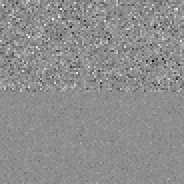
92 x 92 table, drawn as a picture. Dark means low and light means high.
The distribution is heavy-tailed on both sides. A horizontal seam about 50% of the way down splits the table, and the bottom part is calmer. There are no regular stripes. Fine speckle covers the field. Neither half mirrors the other.
